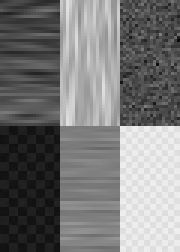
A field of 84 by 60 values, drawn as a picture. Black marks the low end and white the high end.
It is made of 2 by 3 panels. Panel 1,1: low, streaked across. Panel 1,2: high, streaked downward. Panel 1,3: low, fine-grained. Panel 2,1: very low, checkered, faint in contrast. Panel 2,2: middling, streaked across, faint in contrast. Panel 2,3: very high, checkered, faint in contrast.
